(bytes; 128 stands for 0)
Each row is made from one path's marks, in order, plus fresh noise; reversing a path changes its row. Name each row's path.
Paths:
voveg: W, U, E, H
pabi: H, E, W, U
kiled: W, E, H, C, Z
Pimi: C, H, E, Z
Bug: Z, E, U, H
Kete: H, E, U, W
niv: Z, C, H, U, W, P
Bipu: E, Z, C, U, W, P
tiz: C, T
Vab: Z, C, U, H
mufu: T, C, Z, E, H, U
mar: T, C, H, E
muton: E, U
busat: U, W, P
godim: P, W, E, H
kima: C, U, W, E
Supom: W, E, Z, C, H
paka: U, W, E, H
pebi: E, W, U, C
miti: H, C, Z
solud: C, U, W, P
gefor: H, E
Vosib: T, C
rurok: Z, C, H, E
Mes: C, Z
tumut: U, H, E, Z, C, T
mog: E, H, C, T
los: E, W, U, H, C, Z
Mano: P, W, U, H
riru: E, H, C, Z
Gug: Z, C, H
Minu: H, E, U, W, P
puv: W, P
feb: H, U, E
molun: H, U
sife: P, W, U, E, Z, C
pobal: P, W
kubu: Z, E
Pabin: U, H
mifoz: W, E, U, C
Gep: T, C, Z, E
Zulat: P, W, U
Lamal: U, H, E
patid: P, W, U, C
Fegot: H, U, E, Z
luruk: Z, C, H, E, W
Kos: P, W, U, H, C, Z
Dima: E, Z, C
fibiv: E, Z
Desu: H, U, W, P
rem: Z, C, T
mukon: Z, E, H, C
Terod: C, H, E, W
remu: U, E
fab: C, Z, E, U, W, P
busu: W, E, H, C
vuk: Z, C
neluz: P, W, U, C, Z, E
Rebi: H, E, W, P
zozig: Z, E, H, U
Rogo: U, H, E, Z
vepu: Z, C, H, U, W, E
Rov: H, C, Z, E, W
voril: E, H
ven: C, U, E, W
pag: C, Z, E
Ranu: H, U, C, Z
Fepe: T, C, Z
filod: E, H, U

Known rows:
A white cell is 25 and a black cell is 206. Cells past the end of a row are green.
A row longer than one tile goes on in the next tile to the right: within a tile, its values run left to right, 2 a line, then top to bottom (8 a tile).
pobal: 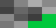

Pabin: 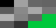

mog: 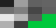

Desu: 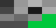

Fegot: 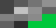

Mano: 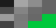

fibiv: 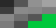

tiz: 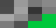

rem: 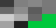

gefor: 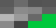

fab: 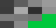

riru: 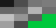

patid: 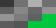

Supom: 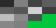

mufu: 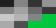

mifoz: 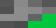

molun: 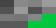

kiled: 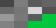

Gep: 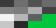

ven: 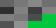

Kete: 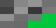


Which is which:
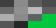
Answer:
remu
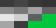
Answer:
rurok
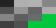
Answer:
busat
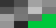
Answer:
miti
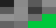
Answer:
filod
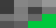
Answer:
muton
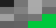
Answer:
Kos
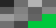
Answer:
pebi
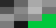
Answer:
Ranu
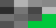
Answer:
puv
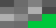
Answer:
neluz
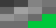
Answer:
sife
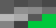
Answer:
kubu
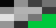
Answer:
tumut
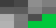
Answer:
Rov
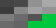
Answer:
Mes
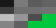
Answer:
voril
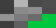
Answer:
voveg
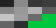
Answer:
Lamal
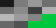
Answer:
niv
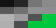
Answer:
Dima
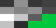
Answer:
mar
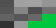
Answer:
Zulat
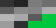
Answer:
vuk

